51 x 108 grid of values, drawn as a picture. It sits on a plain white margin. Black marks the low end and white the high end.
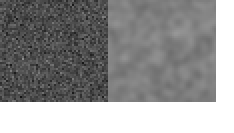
The table splits into one row of 2 panels. Panel 1,1: low, fine-grained. Panel 1,2: middling, blotchy, faint in contrast.
